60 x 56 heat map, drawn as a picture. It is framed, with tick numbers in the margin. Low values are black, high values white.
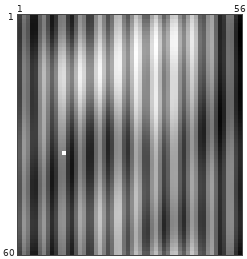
Stripes running up and down repeat 12 times from left to right. The ninth with the highest average is the top middle. A single lone cell is far higher than the cells round it.
